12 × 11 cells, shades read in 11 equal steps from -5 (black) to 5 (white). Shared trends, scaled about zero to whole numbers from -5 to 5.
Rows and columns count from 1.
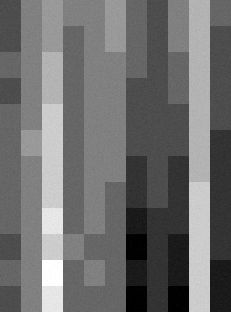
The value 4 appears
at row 9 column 3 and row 12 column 3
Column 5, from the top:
0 0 0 0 0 0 0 0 0 -1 0 -1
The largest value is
5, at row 11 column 3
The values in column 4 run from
-1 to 0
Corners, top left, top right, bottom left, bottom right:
-2 -1 -2 -4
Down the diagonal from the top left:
-2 0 2 -1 0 0 -3 -2 -3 3 -4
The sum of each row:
-2 -4 -4 -6 -5 -5 -8 -8 -9 -13 -10 -15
